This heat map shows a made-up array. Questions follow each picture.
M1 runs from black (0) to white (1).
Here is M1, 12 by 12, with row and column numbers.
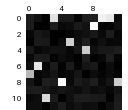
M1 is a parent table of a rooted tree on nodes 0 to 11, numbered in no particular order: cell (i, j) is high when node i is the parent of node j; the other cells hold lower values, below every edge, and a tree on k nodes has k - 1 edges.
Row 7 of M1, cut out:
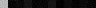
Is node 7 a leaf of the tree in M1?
no
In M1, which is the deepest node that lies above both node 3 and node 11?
8
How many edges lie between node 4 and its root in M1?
3
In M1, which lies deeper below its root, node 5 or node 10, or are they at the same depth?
node 5
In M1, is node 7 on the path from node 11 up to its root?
no
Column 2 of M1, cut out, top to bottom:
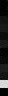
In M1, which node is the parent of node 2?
10
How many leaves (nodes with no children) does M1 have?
4
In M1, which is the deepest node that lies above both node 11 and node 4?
8
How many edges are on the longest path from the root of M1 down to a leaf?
7
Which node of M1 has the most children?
0
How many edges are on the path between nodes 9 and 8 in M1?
4
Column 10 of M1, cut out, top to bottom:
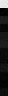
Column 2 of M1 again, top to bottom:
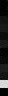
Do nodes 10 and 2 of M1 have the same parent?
no
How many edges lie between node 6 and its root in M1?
0
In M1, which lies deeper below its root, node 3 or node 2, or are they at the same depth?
node 2
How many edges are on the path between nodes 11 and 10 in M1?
5
